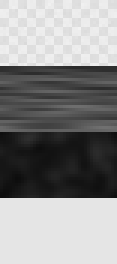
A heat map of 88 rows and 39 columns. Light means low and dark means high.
It is made of 4 by 1 panels. Panel 1,1: very low, checkered, faint in contrast. Panel 2,1: high, streaked across. Panel 3,1: very high, blotchy, faint in contrast. Panel 4,1: very low, flat.
